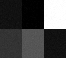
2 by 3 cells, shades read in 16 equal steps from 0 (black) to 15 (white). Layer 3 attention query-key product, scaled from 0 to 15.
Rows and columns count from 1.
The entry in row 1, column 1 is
1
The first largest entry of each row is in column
3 2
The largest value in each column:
3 5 15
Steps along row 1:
down up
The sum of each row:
16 9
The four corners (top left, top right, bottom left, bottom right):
1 15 3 1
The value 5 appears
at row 2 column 2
